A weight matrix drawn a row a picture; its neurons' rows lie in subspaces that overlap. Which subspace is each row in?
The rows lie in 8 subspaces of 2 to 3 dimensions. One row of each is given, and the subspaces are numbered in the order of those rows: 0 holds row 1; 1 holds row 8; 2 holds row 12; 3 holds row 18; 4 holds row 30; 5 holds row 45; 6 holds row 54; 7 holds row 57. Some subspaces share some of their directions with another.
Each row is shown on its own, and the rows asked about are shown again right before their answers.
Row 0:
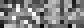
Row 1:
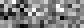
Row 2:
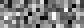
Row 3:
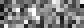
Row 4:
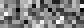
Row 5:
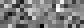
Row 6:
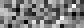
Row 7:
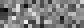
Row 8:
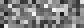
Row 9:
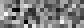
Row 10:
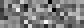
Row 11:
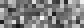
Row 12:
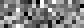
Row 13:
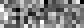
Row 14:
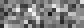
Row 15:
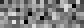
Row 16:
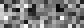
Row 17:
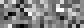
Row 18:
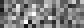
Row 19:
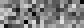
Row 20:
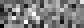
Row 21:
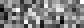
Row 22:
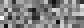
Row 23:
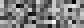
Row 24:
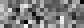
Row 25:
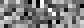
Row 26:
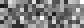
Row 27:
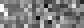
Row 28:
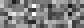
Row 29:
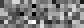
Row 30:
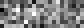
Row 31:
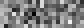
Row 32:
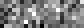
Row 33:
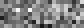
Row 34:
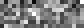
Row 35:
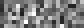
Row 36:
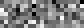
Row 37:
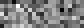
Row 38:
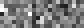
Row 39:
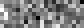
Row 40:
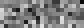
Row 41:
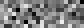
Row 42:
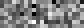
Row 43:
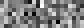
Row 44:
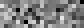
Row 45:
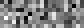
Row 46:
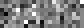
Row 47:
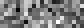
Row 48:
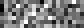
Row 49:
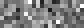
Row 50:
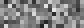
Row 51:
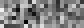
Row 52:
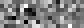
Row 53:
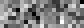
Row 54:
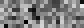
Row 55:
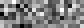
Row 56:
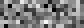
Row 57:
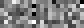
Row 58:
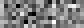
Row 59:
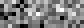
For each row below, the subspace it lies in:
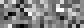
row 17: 0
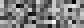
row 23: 3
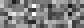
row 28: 7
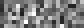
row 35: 3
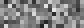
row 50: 1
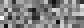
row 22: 6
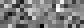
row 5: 0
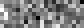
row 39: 5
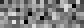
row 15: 5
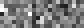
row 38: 5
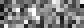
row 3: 6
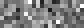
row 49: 2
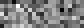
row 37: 0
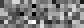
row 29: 7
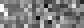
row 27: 5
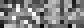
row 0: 0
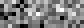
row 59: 0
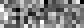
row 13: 5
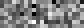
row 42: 7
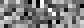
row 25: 2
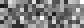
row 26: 4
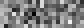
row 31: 2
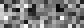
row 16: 0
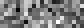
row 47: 2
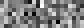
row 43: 2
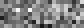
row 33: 3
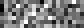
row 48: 3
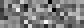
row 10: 1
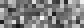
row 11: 4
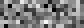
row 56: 1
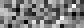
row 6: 6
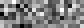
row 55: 0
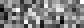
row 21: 5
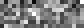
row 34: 1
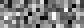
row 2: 5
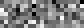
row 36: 7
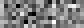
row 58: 3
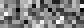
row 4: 2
